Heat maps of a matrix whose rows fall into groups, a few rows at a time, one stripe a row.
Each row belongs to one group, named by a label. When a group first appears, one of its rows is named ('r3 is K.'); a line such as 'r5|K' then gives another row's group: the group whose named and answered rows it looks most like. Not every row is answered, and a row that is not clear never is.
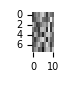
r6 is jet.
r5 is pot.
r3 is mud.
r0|pot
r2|mud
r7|jet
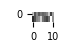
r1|pot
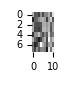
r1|pot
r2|mud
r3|mud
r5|mud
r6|pot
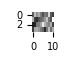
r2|pot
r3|jet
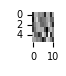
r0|jet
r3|pot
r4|mud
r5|jet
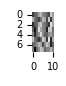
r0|pot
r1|mud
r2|pot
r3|pot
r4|pot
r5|mud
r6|jet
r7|pot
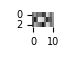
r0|jet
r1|pot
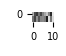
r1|mud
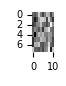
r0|jet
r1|pot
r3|jet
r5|pot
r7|mud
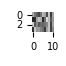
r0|mud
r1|jet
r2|mud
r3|jet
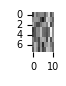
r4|pot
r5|mud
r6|jet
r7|jet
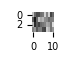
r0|mud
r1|pot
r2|mud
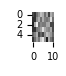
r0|pot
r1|pot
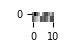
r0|pot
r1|jet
